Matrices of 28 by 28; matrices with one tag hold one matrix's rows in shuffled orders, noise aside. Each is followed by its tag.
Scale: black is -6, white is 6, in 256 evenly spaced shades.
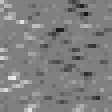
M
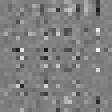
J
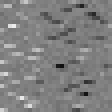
M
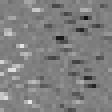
M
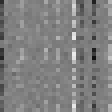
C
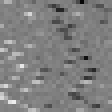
M
